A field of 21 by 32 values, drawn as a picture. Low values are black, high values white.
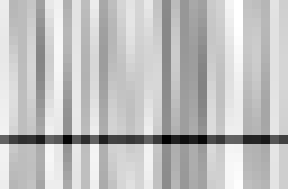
There is no overall slope. Row 16 stands out from the rest. The bottom middle is the ninth with the lowest average. Most values sit high, with a long tail of low ones.
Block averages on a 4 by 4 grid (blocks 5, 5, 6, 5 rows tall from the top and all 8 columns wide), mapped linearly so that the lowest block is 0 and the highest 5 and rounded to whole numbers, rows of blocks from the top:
4 4 2 5
4 4 2 5
2 2 0 2
4 5 2 5
